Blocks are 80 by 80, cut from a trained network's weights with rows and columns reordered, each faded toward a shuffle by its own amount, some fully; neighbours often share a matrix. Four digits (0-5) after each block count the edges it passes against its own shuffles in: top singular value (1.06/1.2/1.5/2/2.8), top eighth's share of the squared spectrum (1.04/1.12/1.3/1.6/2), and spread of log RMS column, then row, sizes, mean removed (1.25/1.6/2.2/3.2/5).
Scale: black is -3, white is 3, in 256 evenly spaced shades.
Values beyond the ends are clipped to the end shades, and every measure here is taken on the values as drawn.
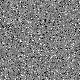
0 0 0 0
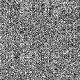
3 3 0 1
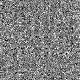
3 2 0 1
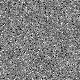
1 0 0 0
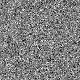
1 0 0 0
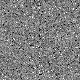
2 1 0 0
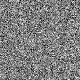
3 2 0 0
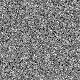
0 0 0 0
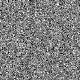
3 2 0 1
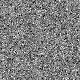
0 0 0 0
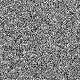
1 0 0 0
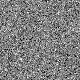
1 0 0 0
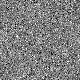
1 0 0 0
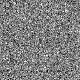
3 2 1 0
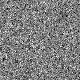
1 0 0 0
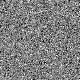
0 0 0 0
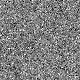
1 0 0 0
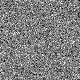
1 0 0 0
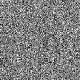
3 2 1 1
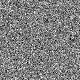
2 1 0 0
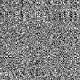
4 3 2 2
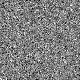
2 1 0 0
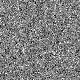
1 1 0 0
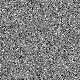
0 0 0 0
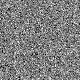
1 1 0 0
